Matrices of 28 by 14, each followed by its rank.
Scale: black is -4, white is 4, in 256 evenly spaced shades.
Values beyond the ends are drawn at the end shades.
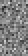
full rank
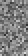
full rank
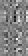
three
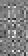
three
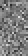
full rank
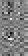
three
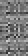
three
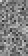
full rank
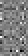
three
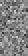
full rank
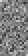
full rank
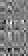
three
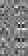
three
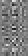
three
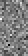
full rank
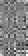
three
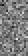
full rank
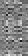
three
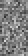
full rank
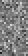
full rank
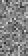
full rank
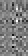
three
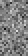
full rank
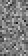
full rank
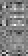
three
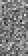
full rank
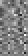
three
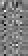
three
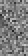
full rank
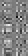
three
